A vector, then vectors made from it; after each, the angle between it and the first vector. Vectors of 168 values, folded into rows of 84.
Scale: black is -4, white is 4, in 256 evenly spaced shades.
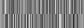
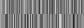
nearly parallel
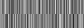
nearly parallel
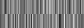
nearly opposite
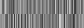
nearly parallel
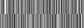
partly aligned
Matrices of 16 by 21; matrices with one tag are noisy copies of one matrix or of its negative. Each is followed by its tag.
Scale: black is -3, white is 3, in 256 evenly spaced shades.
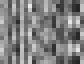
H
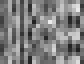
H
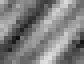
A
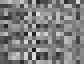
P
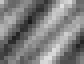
A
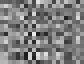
P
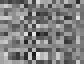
P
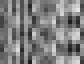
H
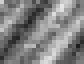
A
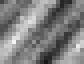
A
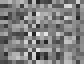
P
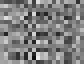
P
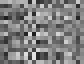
P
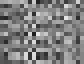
P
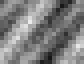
A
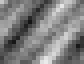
A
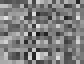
P
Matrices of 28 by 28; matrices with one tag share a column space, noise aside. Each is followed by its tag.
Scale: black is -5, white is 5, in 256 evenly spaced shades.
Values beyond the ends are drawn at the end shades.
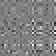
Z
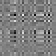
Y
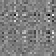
Y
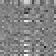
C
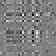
Y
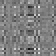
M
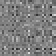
M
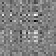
Y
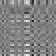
C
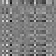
C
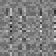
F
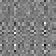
Z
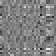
M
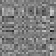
F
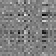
Y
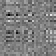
Y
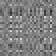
F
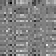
C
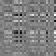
Y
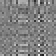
C
